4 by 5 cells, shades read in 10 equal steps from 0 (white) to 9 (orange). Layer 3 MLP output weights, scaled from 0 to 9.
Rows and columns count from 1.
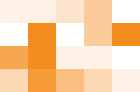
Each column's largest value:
7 9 5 4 9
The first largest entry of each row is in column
4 2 2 2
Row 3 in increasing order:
0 1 1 7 9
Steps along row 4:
up down down down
